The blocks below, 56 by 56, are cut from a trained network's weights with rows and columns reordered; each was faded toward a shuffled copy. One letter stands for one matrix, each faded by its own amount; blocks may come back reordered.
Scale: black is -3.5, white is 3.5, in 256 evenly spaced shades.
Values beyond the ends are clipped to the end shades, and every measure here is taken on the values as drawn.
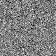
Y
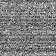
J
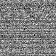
J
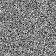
Y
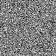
Y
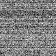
J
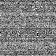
J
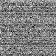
J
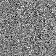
Y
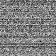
J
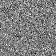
Y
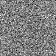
Y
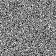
Y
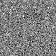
Y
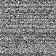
J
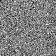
Y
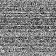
J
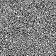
Y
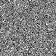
Y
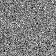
Y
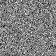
Y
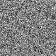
Y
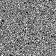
Y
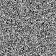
Y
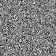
Y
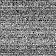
J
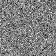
Y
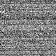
J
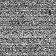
J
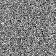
Y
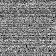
J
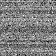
J
